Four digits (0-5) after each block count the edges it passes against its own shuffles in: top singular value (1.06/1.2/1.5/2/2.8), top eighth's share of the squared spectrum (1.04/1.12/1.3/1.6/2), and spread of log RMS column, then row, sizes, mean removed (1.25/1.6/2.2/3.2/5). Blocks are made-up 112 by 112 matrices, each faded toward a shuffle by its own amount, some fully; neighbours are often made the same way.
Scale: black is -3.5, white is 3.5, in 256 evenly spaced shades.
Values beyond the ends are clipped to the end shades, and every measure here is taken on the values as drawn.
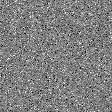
2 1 0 0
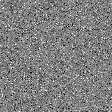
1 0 0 0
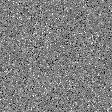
1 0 0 0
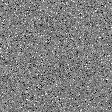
0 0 0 0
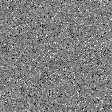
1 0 0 0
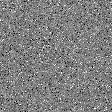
2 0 0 0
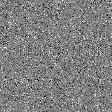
3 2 1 1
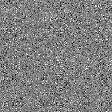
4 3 2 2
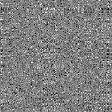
4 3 2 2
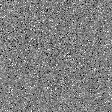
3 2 1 0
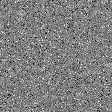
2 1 0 0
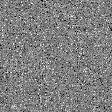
3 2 1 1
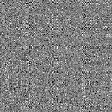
4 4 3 2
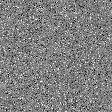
1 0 0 0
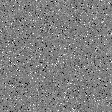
0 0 0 0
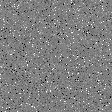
0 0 0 0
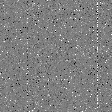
3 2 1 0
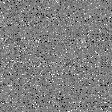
1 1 0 2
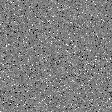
0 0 0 0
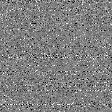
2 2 0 3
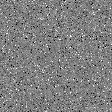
0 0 0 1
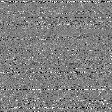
3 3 0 4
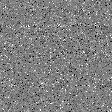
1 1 0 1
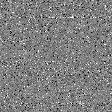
1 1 0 2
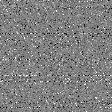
2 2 0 2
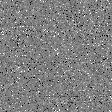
0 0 0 0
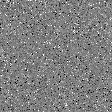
2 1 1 0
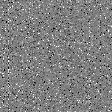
3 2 2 0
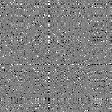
5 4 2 3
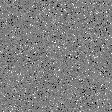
0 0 0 0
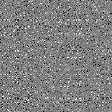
4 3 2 2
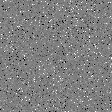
2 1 0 0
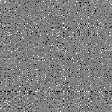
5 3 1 2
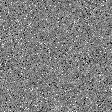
2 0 0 0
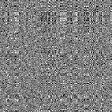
5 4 3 3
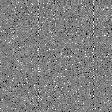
4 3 2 1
